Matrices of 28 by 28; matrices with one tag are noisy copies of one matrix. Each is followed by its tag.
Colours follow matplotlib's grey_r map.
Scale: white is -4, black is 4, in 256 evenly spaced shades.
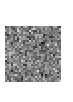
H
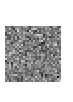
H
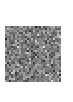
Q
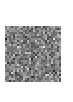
Q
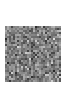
Q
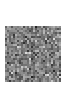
Q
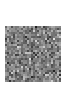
Q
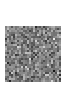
Q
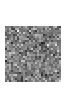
H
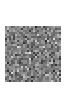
Q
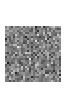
Q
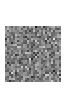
Q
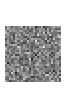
Q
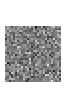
Q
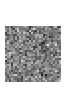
H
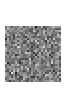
Q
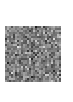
Q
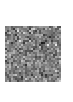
H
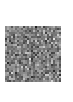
Q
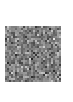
Q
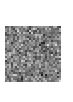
H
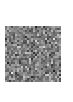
Q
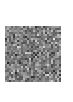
Q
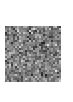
H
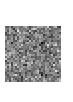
H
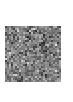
H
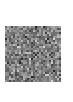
Q
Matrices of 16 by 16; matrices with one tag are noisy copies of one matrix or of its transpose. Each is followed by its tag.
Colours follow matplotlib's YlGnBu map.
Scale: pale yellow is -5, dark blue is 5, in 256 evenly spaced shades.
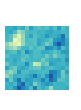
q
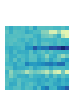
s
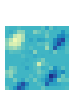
q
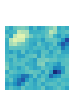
q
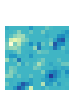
q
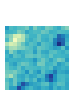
q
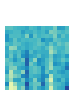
s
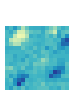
q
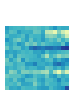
s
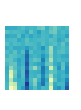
s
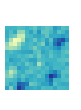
q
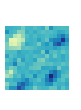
q
